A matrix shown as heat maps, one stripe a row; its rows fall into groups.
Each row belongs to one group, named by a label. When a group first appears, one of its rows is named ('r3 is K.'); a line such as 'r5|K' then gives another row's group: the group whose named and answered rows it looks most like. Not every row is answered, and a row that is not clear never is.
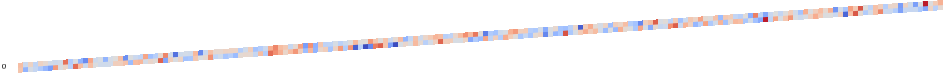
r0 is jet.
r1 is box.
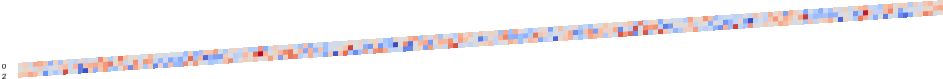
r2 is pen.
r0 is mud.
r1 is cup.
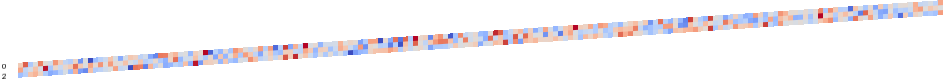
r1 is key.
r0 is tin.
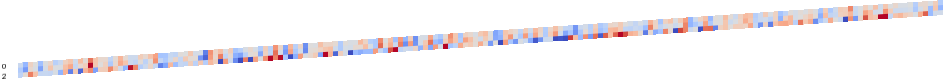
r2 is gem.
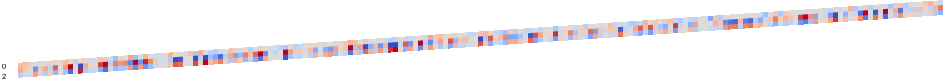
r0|pen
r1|cup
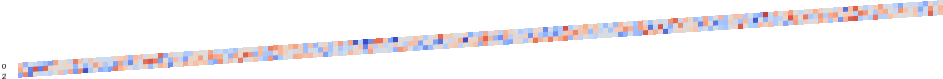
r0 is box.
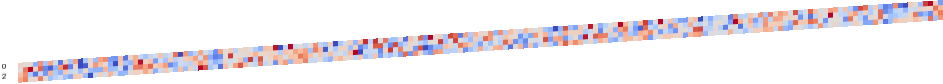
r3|tin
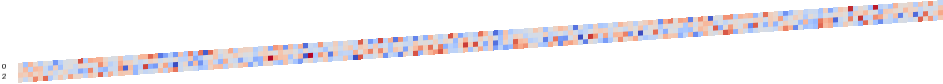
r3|key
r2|jet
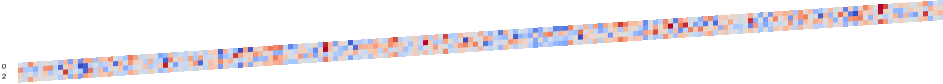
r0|gem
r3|gem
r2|jet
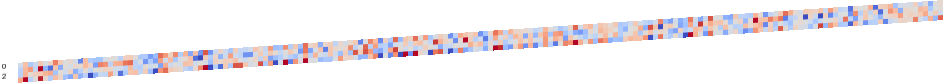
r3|tin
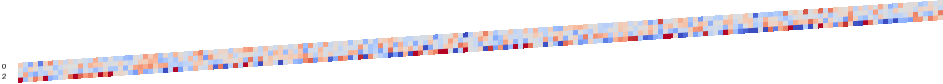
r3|key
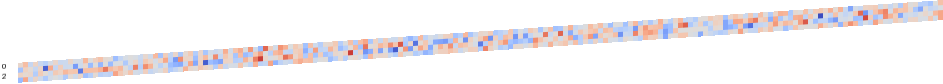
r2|cup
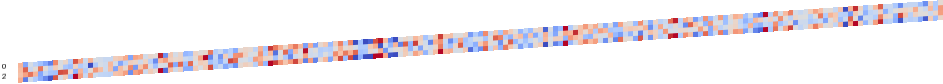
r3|box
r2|pen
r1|tin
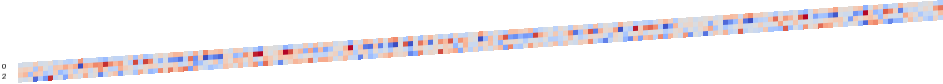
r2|mud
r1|cup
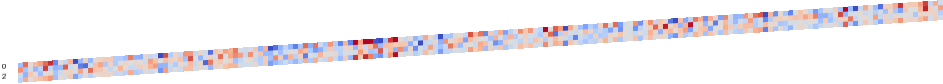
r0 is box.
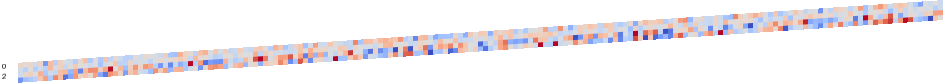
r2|cup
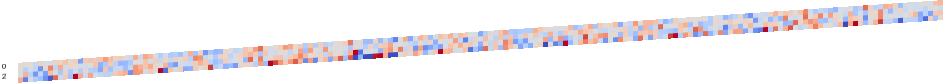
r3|box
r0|cup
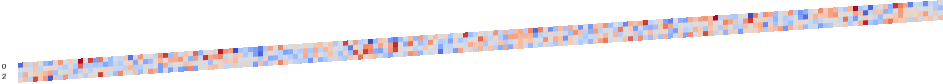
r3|mud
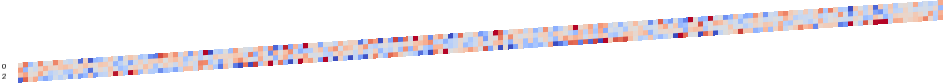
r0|tin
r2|tin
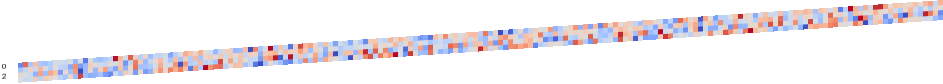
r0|gem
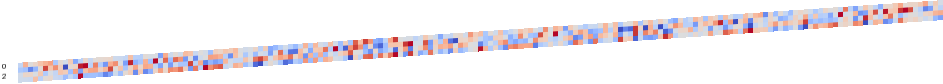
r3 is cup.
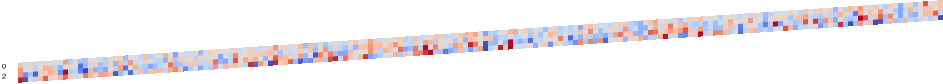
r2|jet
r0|jet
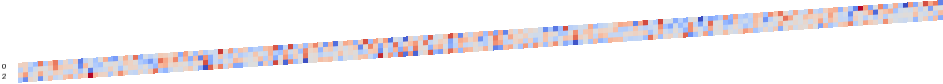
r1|tin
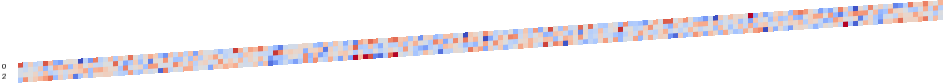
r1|jet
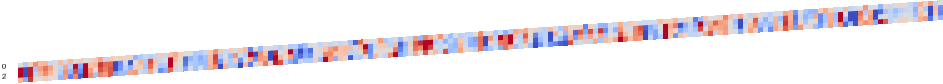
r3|gem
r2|gem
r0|key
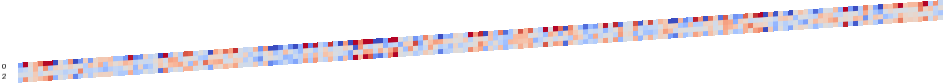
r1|key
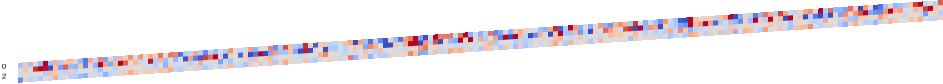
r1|mud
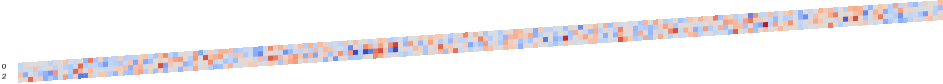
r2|box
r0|jet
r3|pen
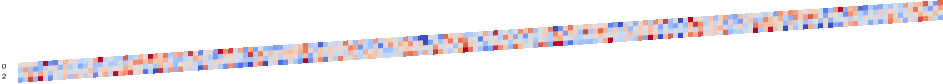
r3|mud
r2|mud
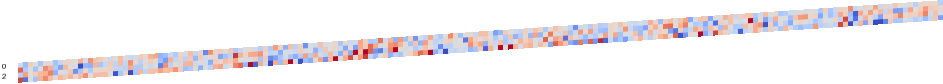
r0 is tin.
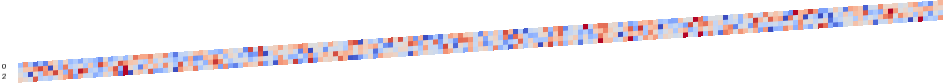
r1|mud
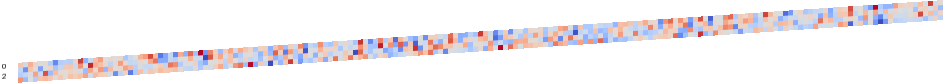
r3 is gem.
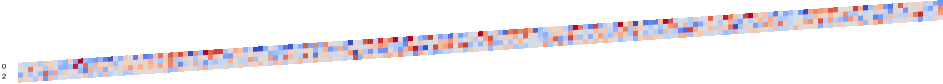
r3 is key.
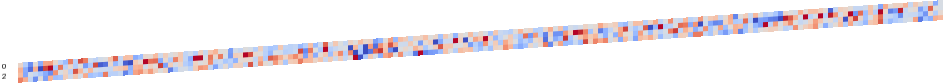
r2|box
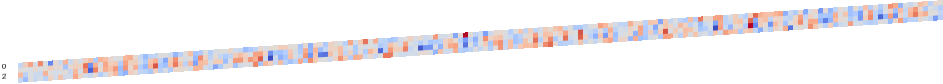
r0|mud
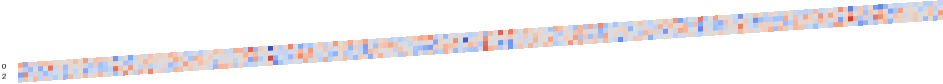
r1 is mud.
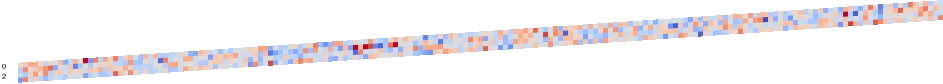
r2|key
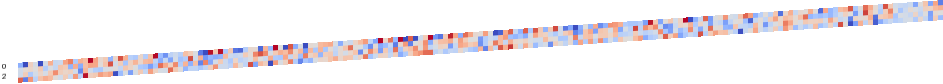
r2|tin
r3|gem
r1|cup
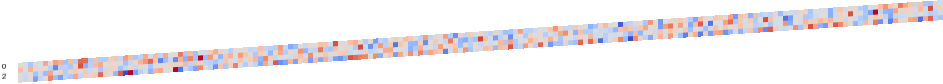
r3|pen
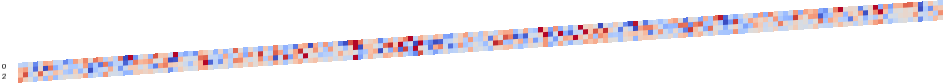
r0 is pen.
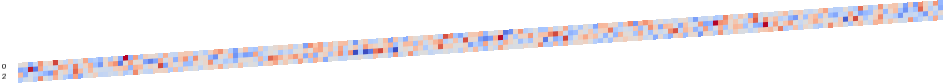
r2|box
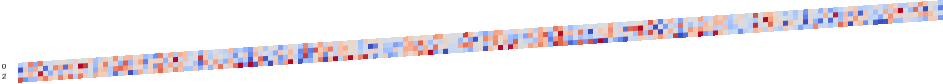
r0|mud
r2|mud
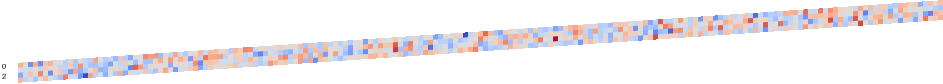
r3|jet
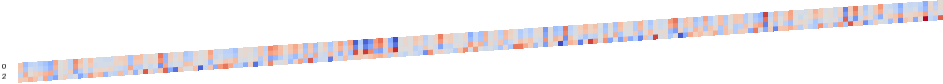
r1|box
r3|jet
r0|box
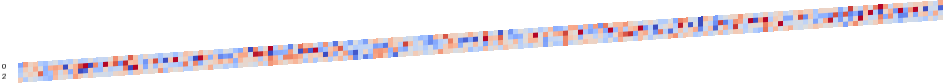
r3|box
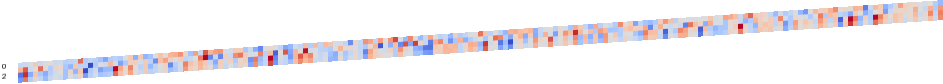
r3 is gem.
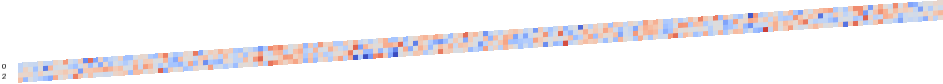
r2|cup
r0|jet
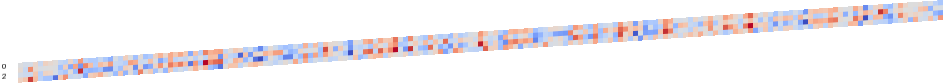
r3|pen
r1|gem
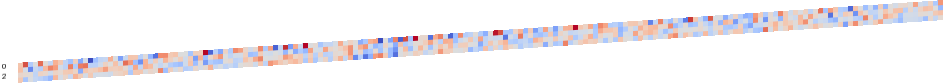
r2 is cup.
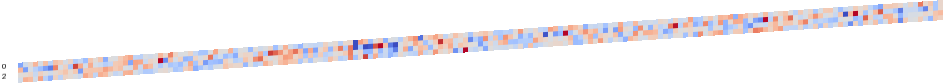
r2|cup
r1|box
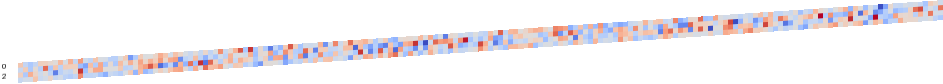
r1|key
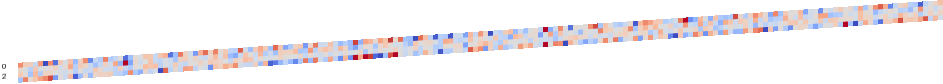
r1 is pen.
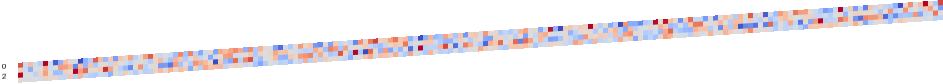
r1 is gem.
